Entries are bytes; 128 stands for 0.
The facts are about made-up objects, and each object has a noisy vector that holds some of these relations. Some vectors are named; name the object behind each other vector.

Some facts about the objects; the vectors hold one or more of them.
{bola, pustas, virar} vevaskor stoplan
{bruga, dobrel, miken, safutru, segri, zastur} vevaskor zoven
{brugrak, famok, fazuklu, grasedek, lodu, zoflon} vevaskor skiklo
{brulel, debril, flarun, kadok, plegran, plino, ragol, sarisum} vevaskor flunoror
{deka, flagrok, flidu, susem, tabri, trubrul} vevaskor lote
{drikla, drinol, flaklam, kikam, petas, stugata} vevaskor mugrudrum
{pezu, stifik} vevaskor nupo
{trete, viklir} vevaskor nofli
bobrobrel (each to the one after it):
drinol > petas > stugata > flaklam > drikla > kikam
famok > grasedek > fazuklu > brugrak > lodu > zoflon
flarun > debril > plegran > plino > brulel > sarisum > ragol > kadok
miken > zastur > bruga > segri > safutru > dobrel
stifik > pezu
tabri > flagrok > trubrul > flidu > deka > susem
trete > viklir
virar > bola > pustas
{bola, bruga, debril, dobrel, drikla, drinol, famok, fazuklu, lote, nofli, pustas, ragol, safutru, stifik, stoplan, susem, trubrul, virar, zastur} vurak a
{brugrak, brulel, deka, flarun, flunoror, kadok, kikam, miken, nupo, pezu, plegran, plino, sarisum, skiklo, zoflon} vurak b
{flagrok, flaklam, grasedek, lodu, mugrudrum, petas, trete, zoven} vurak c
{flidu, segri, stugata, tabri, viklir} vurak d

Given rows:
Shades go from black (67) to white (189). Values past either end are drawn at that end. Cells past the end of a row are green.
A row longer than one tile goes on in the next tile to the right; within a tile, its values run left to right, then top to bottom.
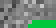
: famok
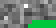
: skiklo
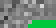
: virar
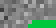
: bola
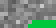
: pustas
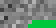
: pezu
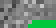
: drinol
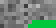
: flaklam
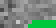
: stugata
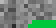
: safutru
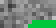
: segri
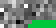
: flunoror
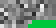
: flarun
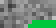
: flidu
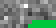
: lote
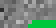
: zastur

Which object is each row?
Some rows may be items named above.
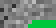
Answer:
tabri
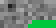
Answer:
brugrak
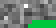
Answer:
skiklo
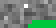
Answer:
nupo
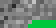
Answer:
miken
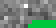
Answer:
stoplan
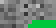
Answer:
lodu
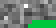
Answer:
skiklo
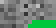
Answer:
lodu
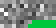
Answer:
plegran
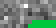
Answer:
lote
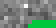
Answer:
nofli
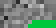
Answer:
trete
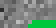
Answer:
zastur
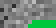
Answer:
tabri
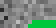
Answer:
viklir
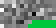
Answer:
sarisum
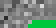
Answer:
stifik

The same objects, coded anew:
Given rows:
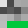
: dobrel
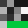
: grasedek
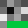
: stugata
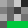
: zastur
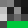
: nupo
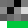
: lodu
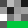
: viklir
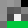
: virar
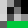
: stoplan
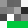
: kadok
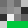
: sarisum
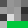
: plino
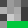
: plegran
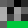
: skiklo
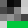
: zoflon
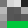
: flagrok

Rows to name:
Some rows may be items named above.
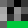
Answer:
skiklo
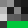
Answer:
nupo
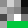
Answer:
debril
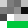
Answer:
ragol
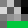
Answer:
flunoror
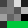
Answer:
miken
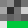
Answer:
flaklam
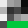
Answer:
lote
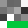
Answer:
kadok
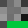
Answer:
pezu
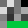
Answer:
trete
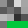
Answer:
deka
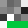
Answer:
kadok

